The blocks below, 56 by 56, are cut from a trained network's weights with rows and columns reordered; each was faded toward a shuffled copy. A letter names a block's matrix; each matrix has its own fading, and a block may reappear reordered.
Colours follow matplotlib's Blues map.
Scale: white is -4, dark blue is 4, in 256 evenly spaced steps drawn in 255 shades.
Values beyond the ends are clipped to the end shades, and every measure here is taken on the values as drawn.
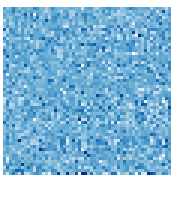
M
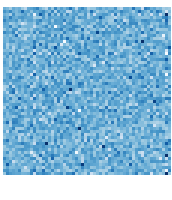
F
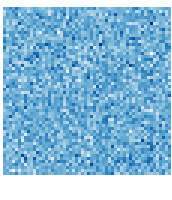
M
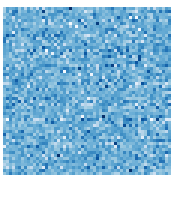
M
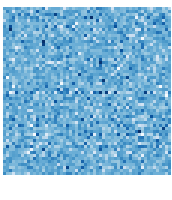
M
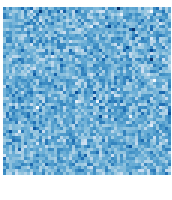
F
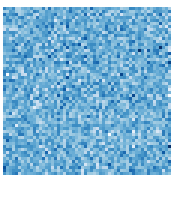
F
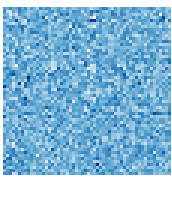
F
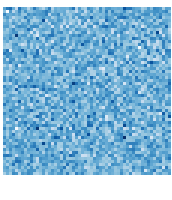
F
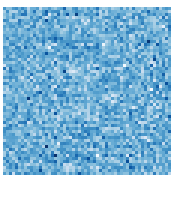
F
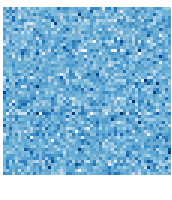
M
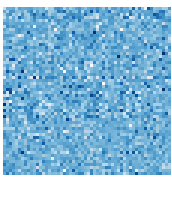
M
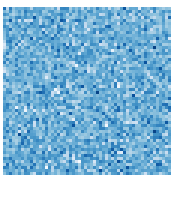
M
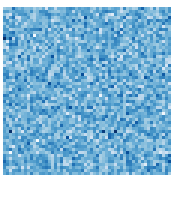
F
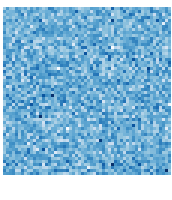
F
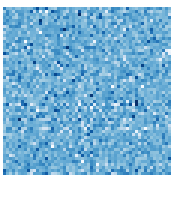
M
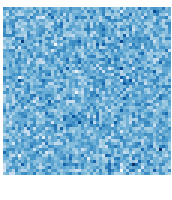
F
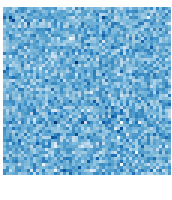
F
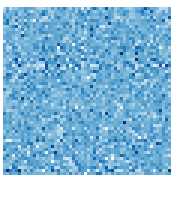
M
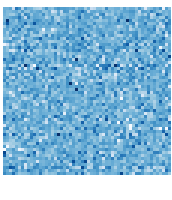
M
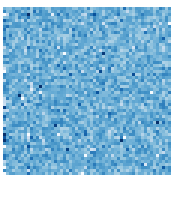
F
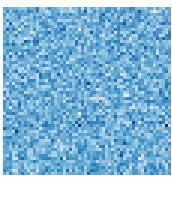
F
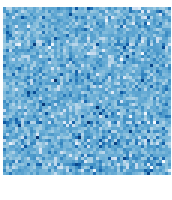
M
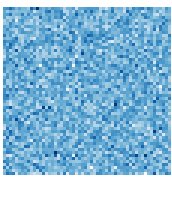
F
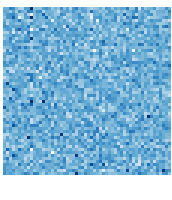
F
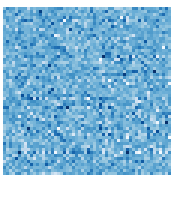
M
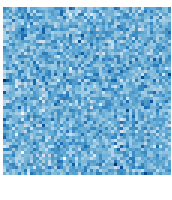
F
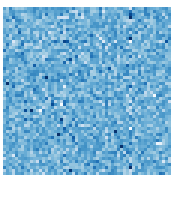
F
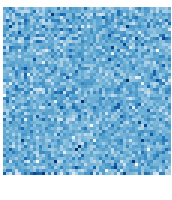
M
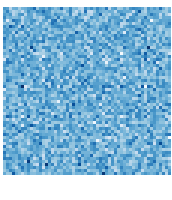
F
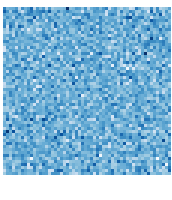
M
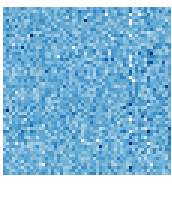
F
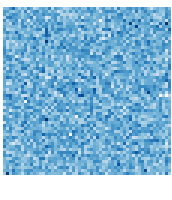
F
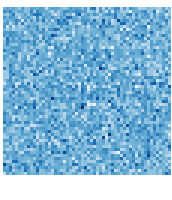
M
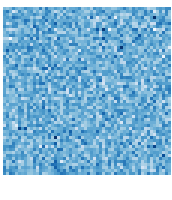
F
